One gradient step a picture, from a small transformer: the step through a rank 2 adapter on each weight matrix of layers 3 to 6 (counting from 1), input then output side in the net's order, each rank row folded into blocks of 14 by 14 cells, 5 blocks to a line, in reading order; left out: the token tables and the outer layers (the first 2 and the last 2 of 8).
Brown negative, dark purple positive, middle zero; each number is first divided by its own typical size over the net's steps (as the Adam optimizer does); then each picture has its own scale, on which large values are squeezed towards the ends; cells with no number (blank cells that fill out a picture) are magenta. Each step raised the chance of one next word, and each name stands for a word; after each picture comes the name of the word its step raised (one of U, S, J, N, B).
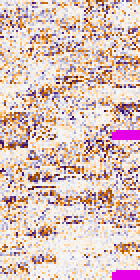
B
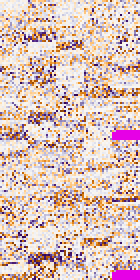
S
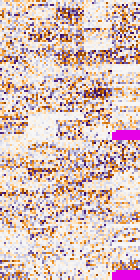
B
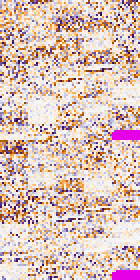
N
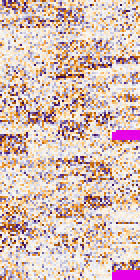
B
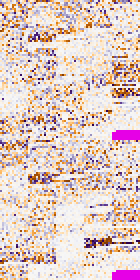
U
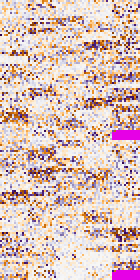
B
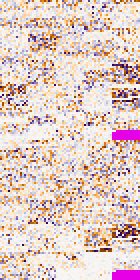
U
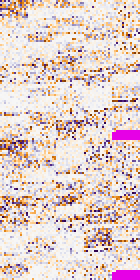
U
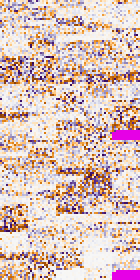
B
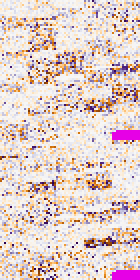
U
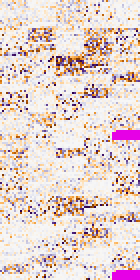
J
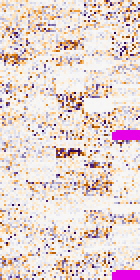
J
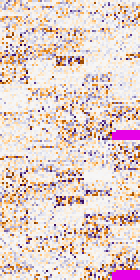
J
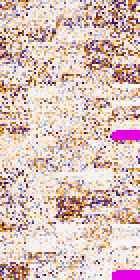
S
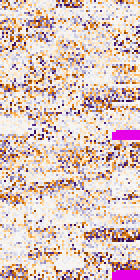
S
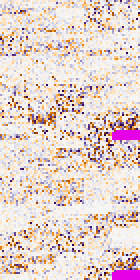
J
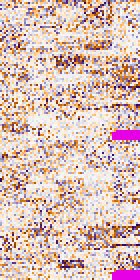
S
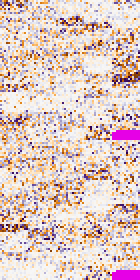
N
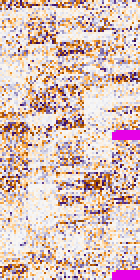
B
